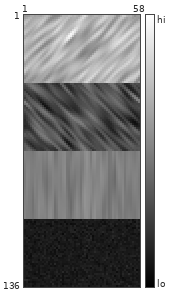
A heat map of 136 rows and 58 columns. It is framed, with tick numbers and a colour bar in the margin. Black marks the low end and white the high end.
The table splits into 4 rows of 1 panel. Panel 1,1: high, slanting up to the right. Panel 2,1: low, slanting down to the right. Panel 3,1: middling, streaked downward, faint in contrast. Panel 4,1: very low, fine-grained, faint in contrast.
